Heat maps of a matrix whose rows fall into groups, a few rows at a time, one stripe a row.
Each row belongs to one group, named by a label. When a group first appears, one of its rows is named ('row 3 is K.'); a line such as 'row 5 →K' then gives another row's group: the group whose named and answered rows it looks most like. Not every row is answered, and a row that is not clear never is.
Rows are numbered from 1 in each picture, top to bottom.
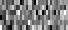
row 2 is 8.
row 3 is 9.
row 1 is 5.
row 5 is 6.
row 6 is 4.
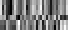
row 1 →4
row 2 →4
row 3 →4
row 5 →9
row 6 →9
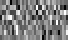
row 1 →6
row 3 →9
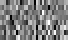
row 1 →5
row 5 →6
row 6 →9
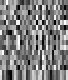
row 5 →9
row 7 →4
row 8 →9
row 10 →9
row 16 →4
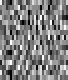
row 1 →4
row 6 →9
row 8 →6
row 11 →4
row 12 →8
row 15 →4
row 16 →6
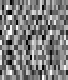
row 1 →6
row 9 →4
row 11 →4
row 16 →8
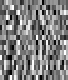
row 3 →9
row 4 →6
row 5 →8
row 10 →6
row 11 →9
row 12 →4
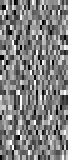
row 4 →8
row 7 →4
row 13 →8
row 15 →8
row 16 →5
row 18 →8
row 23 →5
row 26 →5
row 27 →9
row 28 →8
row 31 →6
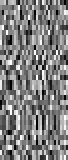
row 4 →5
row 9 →4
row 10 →5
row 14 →9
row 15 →8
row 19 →9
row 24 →9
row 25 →9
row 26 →9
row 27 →4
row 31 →4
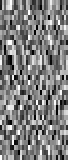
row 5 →6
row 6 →9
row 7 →5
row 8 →6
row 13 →4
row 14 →6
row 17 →6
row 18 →9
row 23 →5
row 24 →5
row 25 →4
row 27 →9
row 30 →6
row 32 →5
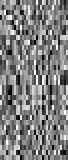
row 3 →5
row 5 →6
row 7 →8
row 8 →9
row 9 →6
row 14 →9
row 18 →4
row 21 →4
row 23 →9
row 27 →5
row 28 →9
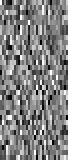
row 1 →4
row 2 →8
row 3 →8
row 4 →8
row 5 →6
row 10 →4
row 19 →9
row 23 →5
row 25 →8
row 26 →8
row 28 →5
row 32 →9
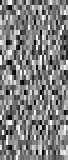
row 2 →4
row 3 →9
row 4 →8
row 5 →5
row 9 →5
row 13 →4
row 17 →8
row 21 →5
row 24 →4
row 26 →9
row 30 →4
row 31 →9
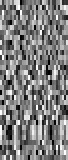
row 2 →9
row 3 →8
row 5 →4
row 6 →5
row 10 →5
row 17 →4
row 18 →6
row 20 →6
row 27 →4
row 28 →4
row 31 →9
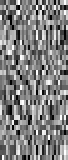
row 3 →9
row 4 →4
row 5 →6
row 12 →8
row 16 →5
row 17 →6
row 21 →8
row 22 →4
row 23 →4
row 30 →9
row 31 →9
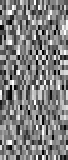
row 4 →6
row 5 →4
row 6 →5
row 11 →9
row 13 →9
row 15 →9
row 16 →6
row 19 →4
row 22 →5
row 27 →8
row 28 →8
